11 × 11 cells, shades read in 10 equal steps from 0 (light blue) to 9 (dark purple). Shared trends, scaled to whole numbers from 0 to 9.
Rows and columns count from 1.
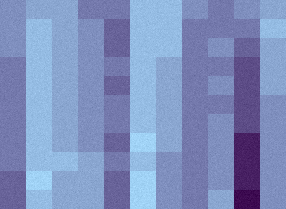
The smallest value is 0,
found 4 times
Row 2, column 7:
1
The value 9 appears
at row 11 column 10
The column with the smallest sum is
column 6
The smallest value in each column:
3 0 1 2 4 0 1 3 2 3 1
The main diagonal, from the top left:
3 1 2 3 5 1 2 4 3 8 3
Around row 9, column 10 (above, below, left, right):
8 8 3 3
